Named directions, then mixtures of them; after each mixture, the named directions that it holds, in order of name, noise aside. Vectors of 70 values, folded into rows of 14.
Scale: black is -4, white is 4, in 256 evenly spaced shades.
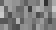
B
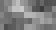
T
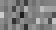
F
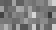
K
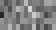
B, K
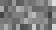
K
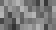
B, T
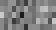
F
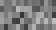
B, F, T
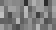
B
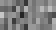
F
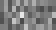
F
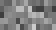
B, K, T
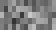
F, K, T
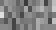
B, F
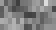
B, T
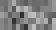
F, K, T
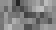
T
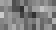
F, K, T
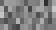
B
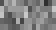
B, T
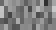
B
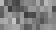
B, T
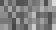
B, F, K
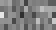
F, K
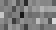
F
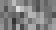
F, K, T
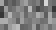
B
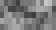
B, T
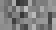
F, K
